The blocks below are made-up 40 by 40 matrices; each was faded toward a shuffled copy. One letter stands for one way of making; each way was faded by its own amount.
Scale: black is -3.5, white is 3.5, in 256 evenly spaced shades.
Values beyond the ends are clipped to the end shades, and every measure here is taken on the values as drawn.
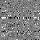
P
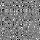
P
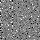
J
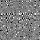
P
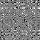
P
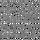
P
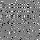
P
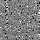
J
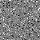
J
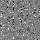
J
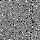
J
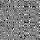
P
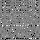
P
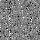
J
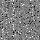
J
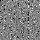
J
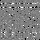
P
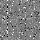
J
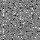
J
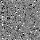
J
